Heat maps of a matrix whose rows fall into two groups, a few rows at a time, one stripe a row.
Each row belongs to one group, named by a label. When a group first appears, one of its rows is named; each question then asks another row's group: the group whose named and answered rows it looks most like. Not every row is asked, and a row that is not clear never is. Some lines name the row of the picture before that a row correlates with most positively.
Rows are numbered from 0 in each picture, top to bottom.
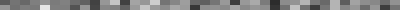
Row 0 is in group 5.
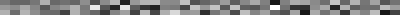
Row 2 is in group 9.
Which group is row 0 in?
5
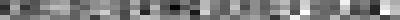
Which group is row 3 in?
5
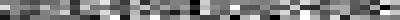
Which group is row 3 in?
5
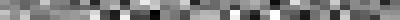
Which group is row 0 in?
5
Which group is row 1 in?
5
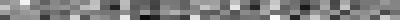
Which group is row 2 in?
9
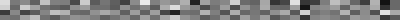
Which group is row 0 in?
5
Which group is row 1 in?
9
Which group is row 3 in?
9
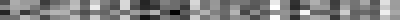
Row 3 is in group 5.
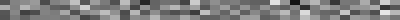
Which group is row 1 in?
9
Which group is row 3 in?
5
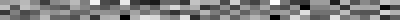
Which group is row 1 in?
9
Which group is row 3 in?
5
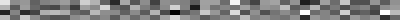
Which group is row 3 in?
9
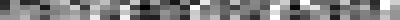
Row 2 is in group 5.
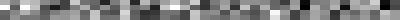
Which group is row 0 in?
9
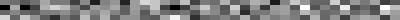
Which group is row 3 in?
9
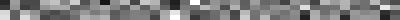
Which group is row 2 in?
9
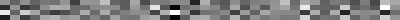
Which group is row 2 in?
9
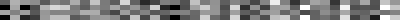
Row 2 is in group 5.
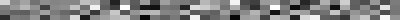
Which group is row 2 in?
5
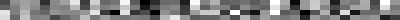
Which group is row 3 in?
9
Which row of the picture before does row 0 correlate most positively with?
1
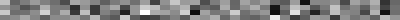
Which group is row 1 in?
5
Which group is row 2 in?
5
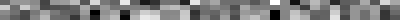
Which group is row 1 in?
9
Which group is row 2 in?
5
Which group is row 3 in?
5
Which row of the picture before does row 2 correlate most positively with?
1
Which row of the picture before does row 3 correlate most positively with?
1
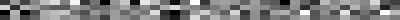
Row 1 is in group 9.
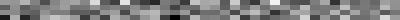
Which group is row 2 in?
5
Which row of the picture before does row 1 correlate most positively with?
2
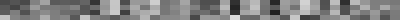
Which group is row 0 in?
5
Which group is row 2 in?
5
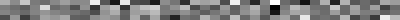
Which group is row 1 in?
5
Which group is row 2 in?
5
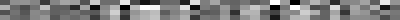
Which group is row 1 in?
5
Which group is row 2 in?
5
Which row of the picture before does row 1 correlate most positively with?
1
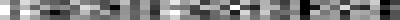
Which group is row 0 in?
9
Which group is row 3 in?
9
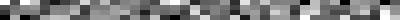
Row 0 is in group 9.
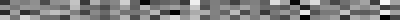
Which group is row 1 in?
9
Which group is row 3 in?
9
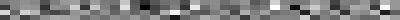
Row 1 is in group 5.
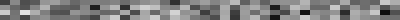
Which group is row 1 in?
5
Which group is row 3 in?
5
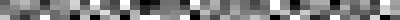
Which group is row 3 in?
5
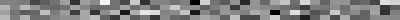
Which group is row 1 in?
9
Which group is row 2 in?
5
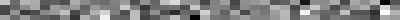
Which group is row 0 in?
9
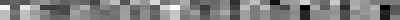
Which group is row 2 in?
9
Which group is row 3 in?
9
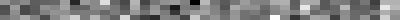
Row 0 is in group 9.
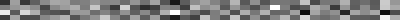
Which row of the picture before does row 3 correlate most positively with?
1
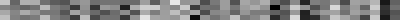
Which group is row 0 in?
9
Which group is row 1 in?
5
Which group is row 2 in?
9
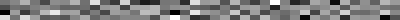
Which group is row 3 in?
9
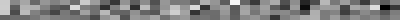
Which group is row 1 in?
9
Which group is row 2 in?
9
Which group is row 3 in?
5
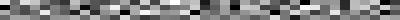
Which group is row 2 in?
5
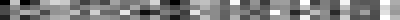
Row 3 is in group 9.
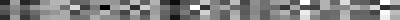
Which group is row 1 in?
9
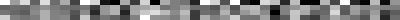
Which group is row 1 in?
5
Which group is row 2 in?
5
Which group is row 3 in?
5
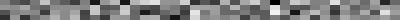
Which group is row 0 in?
5
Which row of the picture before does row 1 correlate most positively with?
0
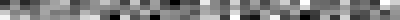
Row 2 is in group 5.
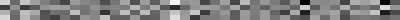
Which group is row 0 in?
9
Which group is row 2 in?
9
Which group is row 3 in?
9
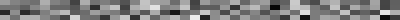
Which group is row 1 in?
5
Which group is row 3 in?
9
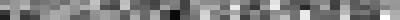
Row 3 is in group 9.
